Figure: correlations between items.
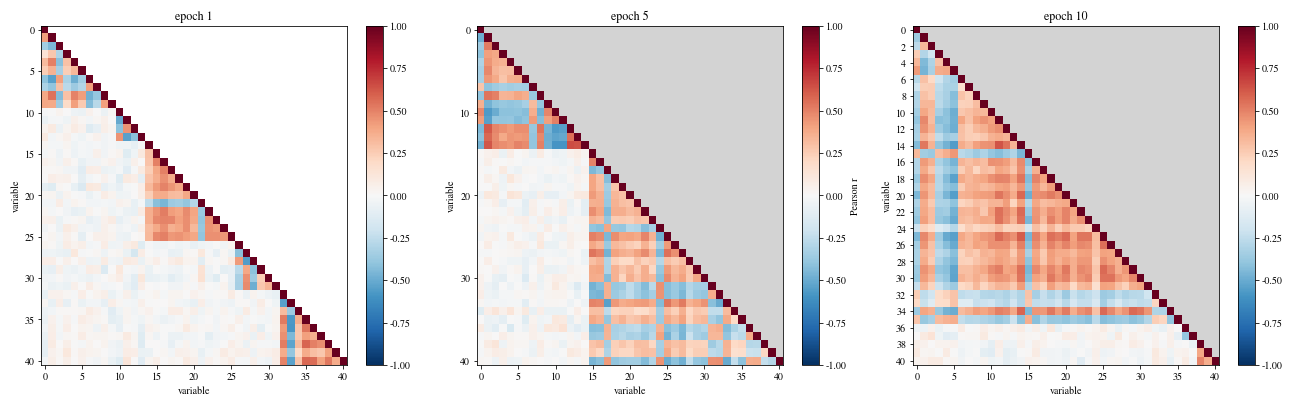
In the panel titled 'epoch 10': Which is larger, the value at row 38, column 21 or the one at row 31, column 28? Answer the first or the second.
the second
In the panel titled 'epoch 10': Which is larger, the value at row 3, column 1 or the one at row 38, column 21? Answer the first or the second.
the second
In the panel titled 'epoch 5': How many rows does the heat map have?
41
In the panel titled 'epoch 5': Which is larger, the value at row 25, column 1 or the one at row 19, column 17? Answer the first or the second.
the first
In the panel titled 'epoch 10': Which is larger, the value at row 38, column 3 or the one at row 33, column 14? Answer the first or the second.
the first
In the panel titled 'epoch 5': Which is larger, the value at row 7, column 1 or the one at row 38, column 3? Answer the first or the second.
the second
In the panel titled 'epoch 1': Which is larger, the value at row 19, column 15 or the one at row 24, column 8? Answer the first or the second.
the first
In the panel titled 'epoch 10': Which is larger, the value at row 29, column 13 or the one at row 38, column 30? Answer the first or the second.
the first
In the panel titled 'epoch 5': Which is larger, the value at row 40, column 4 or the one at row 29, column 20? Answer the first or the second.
the second
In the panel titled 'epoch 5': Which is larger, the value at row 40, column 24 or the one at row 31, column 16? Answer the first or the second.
the first
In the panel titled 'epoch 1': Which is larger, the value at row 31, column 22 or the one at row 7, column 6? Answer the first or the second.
the second
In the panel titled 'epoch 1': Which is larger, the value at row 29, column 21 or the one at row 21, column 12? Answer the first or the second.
the first
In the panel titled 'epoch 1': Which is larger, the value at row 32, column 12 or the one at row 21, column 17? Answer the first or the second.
the first
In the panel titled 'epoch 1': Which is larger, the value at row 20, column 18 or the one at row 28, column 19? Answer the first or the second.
the first
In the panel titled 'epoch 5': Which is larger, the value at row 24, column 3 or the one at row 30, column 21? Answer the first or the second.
the second
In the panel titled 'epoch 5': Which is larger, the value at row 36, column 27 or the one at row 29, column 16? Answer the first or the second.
the second
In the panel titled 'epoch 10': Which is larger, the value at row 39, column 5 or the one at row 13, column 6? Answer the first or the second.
the second
